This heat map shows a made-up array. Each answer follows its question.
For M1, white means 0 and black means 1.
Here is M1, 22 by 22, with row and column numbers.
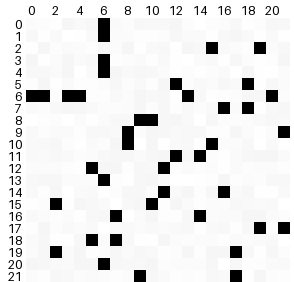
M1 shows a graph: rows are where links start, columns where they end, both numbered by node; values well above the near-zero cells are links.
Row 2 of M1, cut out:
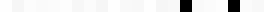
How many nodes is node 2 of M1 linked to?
2
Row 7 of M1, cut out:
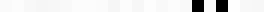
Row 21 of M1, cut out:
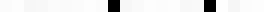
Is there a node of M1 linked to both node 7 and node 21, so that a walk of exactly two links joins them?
no
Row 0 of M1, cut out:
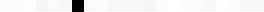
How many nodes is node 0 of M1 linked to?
1
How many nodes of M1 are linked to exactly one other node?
6
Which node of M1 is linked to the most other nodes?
node 6
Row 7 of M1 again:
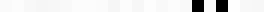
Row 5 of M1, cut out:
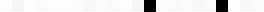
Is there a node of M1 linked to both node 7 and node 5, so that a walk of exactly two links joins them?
yes
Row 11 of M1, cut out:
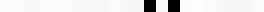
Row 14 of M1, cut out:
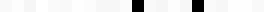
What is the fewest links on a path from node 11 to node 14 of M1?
1
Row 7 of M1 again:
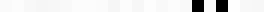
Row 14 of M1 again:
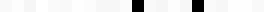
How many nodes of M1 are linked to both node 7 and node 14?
1
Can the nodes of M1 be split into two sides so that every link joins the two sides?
no
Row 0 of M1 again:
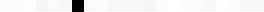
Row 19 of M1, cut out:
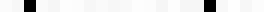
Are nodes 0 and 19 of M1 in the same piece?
no
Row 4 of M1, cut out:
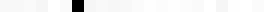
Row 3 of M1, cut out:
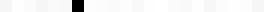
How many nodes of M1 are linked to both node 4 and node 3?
1
